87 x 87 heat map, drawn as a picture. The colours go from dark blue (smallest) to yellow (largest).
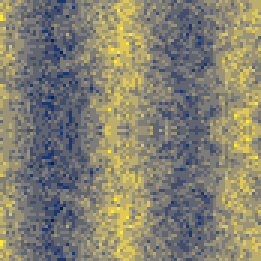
The middle left is the ninth with the lowest average. The top and bottom halves mirror each other. Upright stripes repeat 2 times across the table. There is no seam.
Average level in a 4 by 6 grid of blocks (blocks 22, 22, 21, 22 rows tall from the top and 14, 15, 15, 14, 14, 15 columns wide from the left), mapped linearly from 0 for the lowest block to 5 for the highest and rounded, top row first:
3 1 5 3 1 4 / 2 0 4 3 1 4 / 2 0 4 3 1 4 / 3 1 5 3 1 4
